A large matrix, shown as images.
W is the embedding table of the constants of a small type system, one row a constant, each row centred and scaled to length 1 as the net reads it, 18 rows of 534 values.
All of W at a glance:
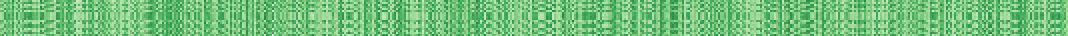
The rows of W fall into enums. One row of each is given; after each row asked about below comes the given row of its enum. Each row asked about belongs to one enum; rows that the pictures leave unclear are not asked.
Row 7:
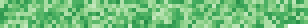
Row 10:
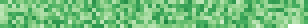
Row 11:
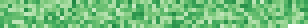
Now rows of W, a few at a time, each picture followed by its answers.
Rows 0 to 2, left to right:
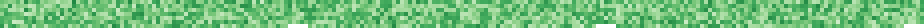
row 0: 11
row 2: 10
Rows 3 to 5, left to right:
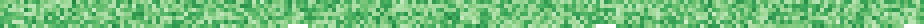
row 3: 11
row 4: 7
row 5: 10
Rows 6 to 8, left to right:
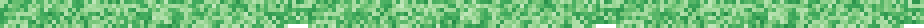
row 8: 7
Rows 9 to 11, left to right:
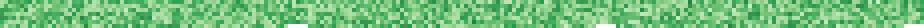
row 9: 7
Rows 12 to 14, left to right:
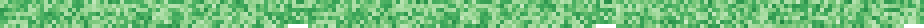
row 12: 7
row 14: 10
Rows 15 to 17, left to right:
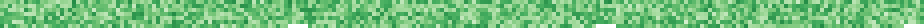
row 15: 11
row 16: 7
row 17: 10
